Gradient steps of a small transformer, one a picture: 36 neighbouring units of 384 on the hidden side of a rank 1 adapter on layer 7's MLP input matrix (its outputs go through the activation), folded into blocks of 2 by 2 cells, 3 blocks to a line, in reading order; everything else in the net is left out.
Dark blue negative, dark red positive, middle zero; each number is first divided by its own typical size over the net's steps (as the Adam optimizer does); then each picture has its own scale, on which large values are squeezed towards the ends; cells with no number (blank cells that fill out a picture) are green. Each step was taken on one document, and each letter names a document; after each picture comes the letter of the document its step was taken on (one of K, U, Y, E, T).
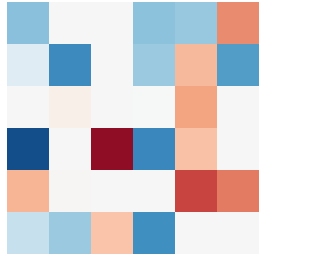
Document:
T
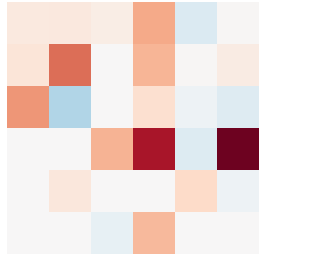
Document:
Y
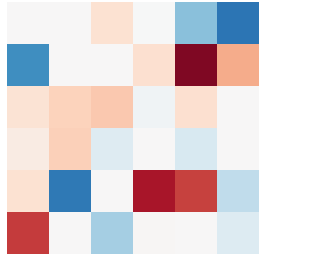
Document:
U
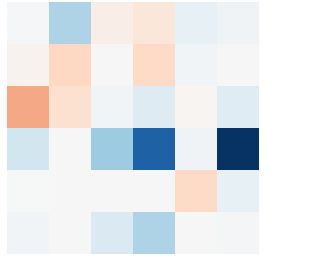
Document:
Y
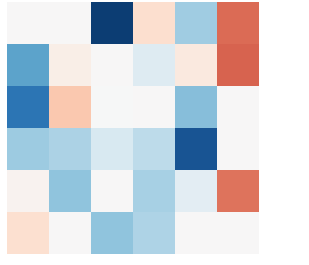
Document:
U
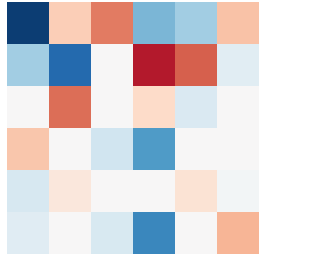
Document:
T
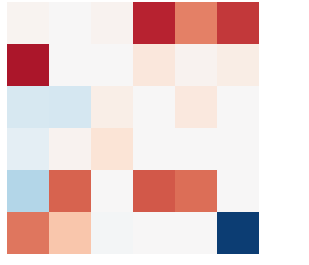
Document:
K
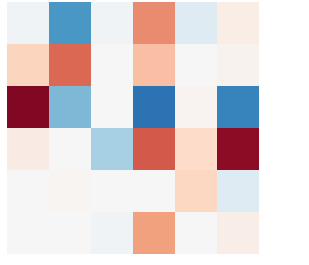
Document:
Y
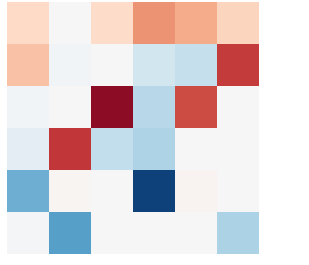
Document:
K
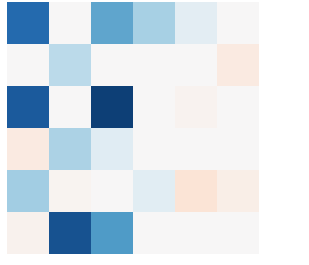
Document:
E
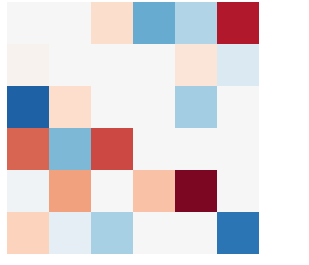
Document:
K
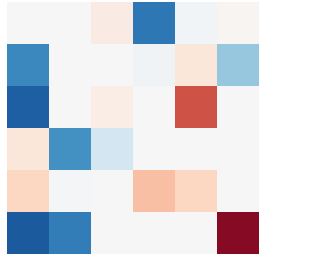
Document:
K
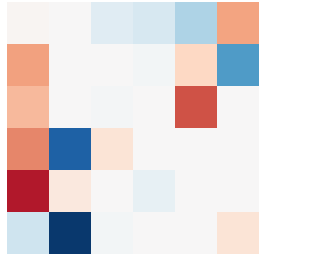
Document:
K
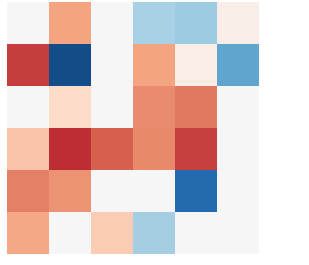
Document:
T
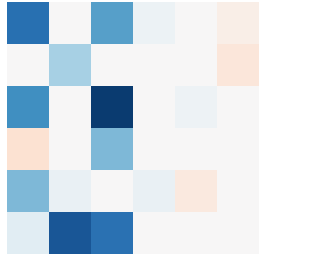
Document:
E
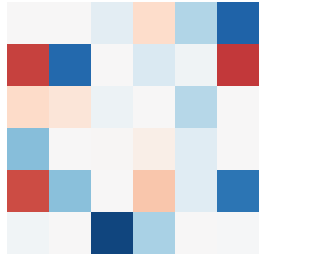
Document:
U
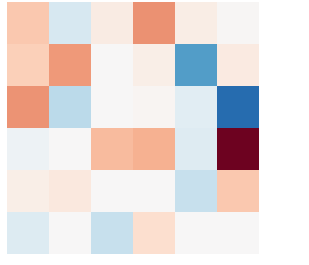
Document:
Y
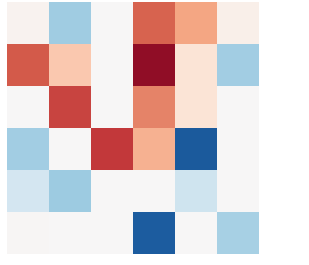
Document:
T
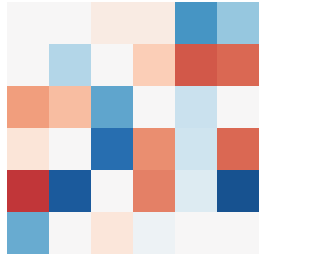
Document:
U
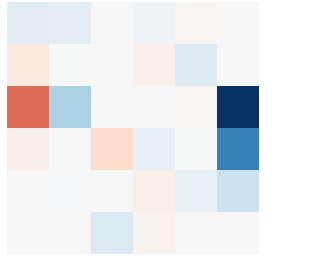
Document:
Y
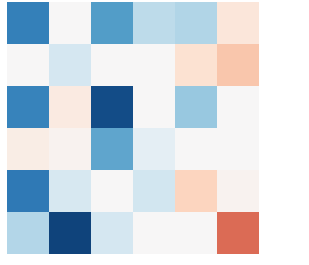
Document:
E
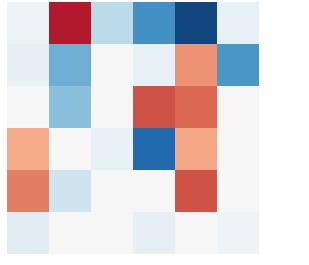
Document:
T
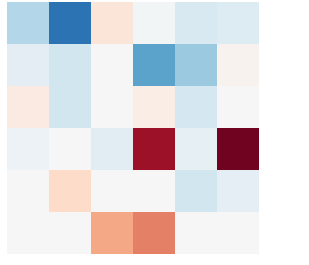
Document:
Y
